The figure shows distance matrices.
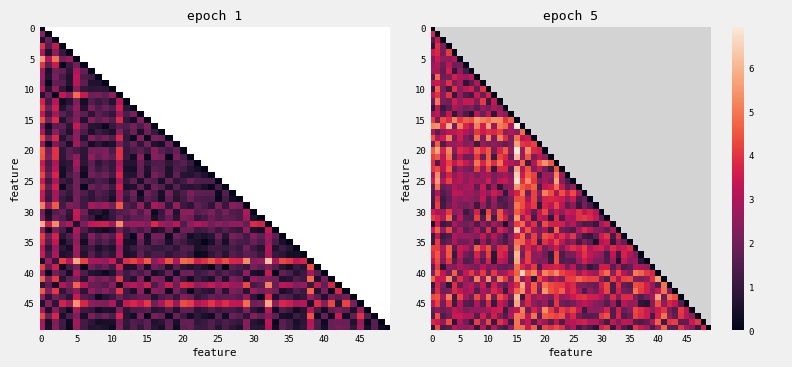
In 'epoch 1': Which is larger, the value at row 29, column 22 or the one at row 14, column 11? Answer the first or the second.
the second
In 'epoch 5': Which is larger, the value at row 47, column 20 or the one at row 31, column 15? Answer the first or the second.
the second
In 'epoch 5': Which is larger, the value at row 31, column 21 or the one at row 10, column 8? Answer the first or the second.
the second
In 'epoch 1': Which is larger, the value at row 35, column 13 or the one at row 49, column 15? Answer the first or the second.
the second
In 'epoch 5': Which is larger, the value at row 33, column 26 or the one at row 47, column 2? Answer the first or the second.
the first
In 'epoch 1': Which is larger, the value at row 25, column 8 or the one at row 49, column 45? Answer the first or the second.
the second
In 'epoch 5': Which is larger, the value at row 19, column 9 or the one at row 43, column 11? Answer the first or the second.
the second
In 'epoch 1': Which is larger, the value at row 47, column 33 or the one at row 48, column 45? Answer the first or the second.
the second
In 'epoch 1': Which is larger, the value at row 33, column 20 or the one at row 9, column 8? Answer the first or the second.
the first
